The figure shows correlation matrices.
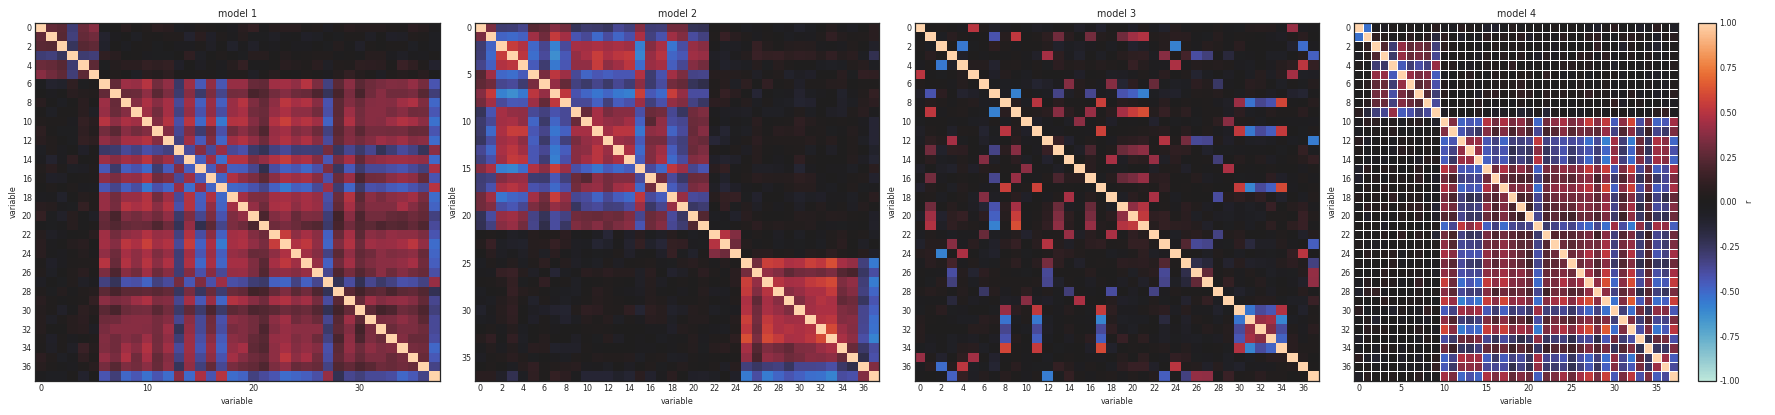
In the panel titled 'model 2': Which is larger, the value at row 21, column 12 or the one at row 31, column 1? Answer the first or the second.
the first
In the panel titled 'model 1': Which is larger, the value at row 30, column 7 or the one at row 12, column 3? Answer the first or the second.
the first
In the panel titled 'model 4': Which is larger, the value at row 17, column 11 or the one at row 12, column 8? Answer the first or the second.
the first
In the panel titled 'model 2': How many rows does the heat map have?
38
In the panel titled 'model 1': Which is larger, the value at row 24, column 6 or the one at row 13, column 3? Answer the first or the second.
the first
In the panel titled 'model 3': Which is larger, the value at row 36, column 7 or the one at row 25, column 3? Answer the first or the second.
the second
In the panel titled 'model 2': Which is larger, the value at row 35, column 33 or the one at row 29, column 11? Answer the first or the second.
the first
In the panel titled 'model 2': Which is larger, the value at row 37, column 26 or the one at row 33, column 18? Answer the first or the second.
the second
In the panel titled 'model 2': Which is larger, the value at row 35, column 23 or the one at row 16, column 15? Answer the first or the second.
the first
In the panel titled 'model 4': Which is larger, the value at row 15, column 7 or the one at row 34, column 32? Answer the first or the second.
the second
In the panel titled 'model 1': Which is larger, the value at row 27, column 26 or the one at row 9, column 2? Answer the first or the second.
the second
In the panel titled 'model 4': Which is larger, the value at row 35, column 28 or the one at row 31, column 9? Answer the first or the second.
the second
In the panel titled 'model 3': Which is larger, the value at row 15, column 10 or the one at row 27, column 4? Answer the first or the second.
the first
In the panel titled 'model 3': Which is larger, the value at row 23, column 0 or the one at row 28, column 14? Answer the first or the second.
the first
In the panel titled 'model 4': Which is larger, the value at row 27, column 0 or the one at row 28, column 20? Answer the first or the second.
the second
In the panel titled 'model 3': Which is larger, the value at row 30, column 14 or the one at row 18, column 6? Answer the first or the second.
the second
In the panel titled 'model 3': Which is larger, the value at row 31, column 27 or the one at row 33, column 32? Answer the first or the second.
the second
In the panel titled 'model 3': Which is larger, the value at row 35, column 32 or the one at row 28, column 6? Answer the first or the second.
the first
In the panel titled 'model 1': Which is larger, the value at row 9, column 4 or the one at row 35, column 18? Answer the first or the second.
the second
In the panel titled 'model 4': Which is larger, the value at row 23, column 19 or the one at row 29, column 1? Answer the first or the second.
the first
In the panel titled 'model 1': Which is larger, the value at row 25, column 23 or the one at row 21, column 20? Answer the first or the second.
the first
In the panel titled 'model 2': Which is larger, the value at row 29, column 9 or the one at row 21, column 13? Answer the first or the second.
the second
